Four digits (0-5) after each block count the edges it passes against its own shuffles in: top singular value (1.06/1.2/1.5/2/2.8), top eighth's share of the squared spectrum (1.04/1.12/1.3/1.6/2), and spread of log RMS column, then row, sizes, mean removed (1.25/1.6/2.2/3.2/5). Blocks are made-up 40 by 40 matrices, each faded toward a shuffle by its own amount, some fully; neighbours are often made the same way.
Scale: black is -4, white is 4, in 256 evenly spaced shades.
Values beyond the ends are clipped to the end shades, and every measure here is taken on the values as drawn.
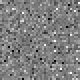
2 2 0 0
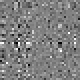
4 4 2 2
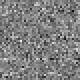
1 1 0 2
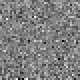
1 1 0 1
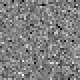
0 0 0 0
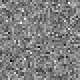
0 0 0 0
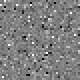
1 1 0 0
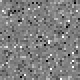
0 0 0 0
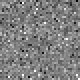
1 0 0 0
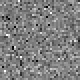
0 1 0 0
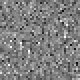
1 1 0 0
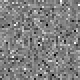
0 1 0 0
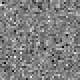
1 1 0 0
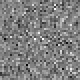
3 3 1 0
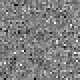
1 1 0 0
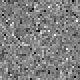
2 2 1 0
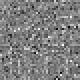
3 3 1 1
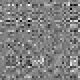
4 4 2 3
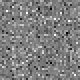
3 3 1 1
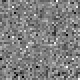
0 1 0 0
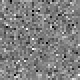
0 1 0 0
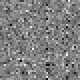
1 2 2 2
